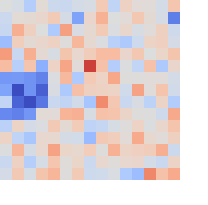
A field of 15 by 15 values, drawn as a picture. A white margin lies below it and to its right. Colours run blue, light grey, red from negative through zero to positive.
An odd patch, lower than its surroundings, sits in the middle left. No row or column stands out. The middle left is the ninth with the lowest average. Overall the values sit about 50% of the way up the scale.
